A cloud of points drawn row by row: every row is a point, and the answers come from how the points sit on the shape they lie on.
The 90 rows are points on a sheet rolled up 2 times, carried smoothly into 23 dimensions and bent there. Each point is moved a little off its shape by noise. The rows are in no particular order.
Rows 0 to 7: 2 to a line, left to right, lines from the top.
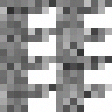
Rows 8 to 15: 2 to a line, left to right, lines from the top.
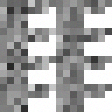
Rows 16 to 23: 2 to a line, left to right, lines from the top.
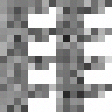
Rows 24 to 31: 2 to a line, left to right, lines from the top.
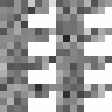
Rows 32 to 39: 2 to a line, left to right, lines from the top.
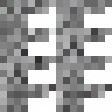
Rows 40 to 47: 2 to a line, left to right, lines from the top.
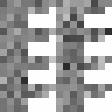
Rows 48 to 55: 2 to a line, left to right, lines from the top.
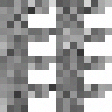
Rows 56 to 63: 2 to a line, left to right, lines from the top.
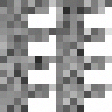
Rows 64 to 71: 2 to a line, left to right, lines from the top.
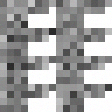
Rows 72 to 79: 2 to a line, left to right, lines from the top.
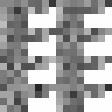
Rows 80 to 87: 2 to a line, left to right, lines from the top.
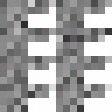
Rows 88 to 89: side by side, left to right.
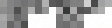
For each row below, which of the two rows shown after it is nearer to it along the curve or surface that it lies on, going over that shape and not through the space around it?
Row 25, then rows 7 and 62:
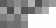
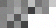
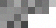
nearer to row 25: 62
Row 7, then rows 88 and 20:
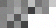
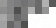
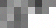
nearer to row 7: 20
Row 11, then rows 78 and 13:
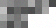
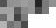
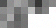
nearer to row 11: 13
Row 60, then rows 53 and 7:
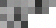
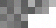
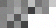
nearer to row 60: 7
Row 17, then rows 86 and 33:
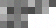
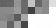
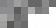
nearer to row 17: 33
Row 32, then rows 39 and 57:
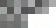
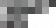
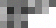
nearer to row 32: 39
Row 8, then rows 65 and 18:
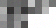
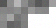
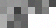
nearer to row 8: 18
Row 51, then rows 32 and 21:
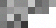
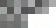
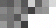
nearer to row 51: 21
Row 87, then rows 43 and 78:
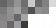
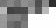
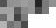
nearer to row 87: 78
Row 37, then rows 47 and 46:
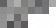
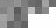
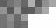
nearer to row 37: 46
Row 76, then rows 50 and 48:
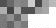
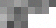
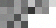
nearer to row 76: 48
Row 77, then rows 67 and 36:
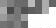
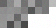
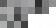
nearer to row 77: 67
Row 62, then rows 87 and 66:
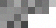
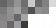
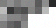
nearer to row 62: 87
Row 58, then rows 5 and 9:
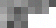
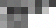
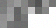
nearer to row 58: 9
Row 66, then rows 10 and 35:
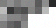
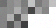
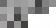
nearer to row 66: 10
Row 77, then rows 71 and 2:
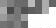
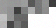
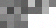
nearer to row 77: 2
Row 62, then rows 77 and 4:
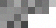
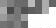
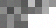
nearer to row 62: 4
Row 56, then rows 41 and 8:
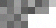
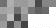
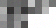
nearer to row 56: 41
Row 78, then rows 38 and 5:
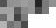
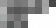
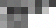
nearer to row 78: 38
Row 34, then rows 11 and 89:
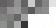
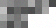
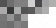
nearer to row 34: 89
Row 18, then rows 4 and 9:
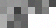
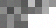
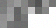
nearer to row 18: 9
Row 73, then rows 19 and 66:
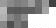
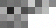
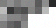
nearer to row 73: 19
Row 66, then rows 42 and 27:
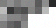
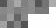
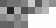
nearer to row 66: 27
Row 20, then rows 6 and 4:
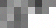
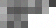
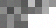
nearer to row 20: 6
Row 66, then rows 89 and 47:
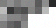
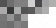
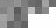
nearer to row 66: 89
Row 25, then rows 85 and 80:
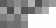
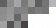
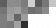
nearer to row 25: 85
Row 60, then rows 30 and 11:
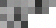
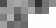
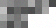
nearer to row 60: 30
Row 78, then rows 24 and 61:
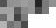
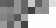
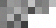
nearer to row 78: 61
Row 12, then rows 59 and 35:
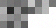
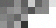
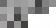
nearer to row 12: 59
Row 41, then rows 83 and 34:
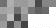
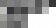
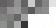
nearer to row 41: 34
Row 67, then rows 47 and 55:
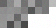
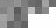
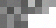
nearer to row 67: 55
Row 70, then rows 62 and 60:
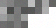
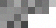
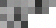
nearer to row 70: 62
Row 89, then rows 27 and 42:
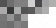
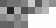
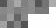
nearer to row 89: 27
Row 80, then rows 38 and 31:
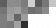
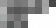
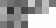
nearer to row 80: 31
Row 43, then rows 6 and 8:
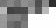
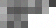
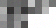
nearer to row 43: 8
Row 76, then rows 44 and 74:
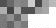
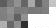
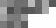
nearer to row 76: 74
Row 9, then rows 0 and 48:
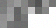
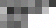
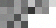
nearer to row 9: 48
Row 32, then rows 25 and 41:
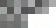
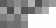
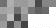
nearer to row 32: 25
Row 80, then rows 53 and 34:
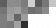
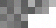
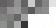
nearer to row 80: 34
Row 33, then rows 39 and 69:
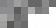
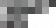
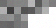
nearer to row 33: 39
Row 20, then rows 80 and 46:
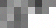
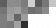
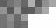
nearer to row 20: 80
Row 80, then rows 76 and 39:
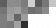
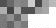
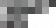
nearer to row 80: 76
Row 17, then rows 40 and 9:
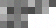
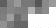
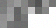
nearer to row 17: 9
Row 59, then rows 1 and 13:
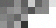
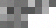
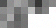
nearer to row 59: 13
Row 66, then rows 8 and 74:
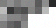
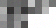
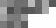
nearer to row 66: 8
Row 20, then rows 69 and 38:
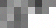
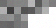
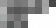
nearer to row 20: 38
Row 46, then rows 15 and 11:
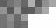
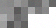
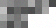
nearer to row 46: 11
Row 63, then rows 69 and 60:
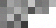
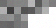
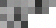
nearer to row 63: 60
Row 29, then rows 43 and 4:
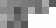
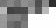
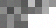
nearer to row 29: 4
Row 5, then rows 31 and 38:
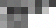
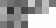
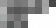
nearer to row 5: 31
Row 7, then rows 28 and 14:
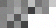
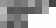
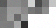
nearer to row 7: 14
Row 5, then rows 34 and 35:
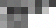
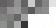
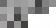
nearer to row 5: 34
